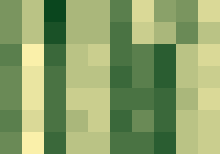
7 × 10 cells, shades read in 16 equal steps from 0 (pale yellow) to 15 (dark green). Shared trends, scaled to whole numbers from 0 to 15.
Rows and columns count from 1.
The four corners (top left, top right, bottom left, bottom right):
8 2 9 3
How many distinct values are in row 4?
8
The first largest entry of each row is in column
3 3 8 8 8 6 8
